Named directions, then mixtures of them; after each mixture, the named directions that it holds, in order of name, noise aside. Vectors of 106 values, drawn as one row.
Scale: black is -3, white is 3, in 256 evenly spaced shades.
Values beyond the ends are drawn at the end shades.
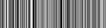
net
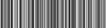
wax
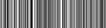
net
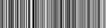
net, wax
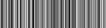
net, wax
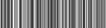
net, wax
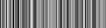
net, wax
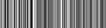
net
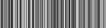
net, wax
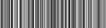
wax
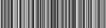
wax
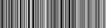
net, wax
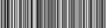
net, wax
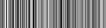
net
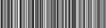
wax
